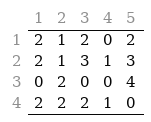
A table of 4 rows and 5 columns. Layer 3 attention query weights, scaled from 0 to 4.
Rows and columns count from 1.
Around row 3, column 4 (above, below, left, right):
1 1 0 4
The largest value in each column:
2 2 3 1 4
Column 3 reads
2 3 0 2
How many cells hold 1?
4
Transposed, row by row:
2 2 0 2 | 1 1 2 2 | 2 3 0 2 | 0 1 0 1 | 2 3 4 0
